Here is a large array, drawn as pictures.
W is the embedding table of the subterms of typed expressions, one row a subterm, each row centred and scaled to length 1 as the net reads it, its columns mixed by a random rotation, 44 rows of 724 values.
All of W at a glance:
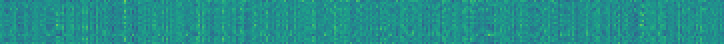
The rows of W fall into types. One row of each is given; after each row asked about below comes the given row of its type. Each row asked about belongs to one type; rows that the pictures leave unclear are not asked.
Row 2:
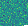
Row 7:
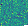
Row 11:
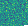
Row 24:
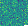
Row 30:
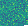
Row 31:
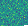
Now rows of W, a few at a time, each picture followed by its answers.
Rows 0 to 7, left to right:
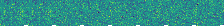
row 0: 31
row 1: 31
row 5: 30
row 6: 30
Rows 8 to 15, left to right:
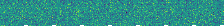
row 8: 31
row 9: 31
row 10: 31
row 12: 11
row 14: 24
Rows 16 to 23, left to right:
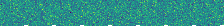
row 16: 7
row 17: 2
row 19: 31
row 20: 30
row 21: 24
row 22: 11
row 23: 2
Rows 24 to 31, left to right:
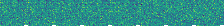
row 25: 24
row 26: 11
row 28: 11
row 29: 7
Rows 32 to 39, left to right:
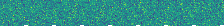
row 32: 30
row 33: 30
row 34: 30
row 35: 30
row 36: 2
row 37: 24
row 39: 11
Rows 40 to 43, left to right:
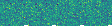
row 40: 11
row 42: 7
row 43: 24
